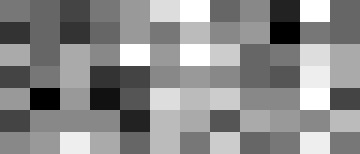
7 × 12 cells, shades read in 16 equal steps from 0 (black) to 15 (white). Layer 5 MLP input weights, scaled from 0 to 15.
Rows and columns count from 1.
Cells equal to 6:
11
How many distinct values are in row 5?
10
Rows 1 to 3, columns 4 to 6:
7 9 13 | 6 9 7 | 8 15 9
